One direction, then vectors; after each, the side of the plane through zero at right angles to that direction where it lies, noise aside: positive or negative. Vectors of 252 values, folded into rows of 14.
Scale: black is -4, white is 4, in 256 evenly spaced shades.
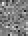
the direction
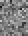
negative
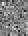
positive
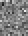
negative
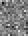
negative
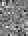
positive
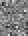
negative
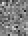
positive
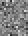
negative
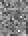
negative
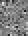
positive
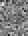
positive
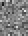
negative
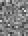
negative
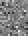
negative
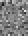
negative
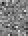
negative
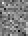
positive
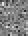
positive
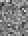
negative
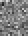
negative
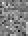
positive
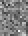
negative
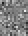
negative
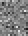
negative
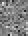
positive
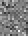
negative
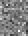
negative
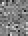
positive
